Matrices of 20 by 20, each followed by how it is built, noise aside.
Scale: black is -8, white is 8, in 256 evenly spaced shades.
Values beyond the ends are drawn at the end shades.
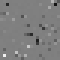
sparse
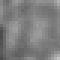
smooth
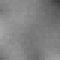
smooth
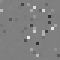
sparse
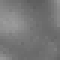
smooth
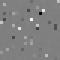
sparse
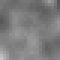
smooth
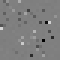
sparse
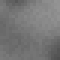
smooth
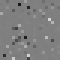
sparse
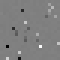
sparse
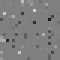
sparse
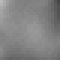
smooth
